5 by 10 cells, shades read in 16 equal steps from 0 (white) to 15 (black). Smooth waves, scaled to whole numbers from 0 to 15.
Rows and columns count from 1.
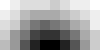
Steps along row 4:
up up up up same down down down down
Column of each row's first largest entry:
6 4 5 5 5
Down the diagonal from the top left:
0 2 6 11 15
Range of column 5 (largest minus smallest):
13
